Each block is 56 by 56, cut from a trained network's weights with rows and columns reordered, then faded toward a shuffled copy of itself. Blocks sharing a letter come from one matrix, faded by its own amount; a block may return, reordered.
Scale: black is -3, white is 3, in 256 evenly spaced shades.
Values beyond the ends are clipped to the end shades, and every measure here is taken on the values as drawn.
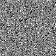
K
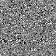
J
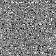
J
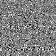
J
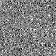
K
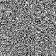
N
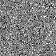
J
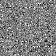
J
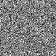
N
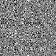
K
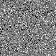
J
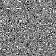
K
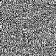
N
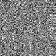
N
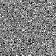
K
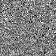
J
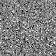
J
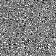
K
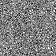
J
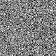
N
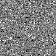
J
